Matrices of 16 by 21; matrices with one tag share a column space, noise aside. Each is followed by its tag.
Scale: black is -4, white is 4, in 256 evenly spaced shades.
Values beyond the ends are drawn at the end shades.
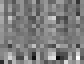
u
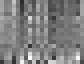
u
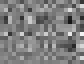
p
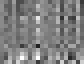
u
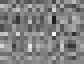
p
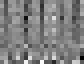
u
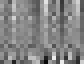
u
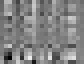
u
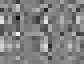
p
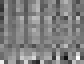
u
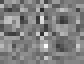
p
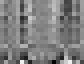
u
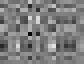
p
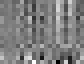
u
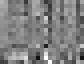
u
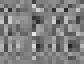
p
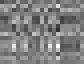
p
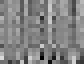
u
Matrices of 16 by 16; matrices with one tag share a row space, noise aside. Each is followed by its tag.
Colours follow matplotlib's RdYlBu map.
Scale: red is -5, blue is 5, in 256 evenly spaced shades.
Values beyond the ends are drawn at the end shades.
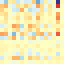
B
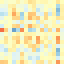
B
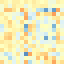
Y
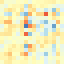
Y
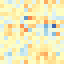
Y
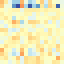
B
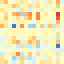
B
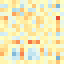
B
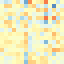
Y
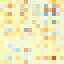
Y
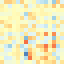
Y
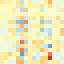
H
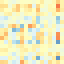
B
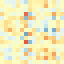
Y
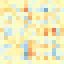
Y
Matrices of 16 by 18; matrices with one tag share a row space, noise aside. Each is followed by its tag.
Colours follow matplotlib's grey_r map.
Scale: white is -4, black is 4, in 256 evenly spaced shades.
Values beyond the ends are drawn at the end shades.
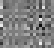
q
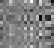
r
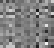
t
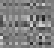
q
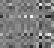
r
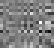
r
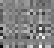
q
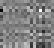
q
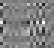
q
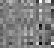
r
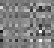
q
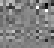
t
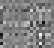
q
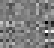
t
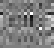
r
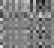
q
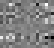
t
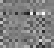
q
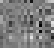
r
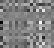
q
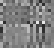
q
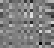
r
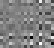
r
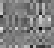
q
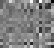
r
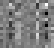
t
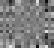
t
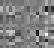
t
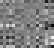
t
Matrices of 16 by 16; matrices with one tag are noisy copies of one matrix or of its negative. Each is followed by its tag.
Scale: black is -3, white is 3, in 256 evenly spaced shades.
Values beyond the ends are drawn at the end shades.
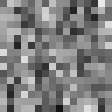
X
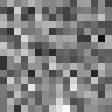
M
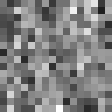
X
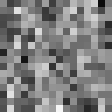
X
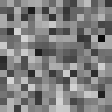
M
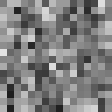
X
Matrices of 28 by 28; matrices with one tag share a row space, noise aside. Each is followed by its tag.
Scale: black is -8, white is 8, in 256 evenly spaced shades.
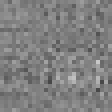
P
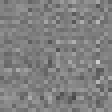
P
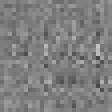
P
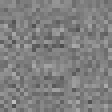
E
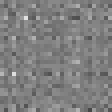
E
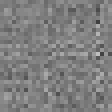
P
